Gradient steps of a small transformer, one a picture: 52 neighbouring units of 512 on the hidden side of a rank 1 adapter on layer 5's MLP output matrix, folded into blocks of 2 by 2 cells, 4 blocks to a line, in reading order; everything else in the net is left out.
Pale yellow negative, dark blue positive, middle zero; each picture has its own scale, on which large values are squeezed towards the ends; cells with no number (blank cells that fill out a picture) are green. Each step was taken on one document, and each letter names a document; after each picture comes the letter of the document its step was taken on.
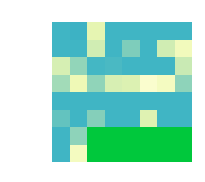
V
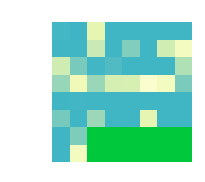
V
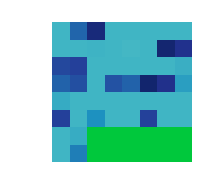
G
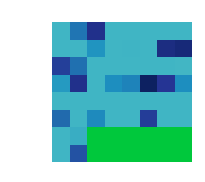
G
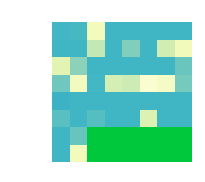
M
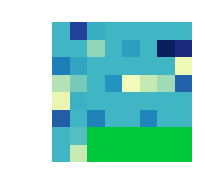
G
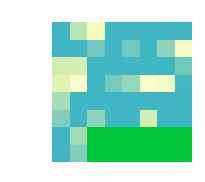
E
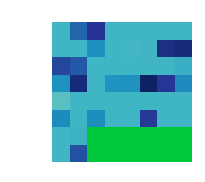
G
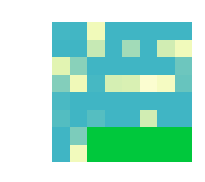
M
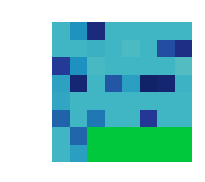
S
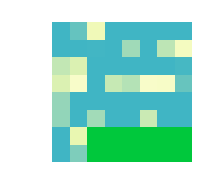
E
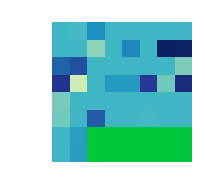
G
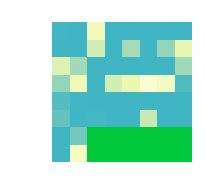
M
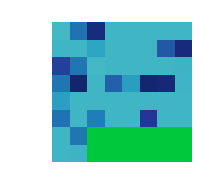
S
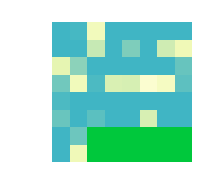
M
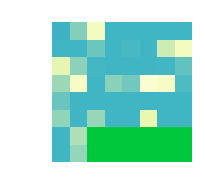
S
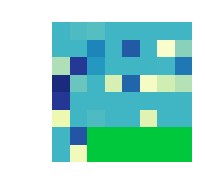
S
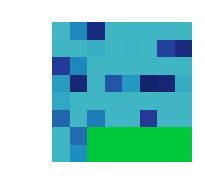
S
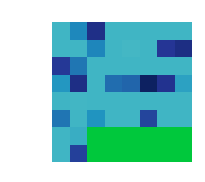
G
